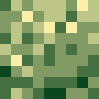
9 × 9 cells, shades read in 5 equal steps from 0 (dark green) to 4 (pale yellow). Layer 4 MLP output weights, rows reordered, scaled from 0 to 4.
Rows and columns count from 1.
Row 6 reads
2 4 1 2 1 2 2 2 1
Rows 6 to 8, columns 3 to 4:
1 2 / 3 2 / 1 2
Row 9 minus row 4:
0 0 1 -1 -3 -2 0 0 -2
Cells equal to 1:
21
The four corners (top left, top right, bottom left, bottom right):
1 3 1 1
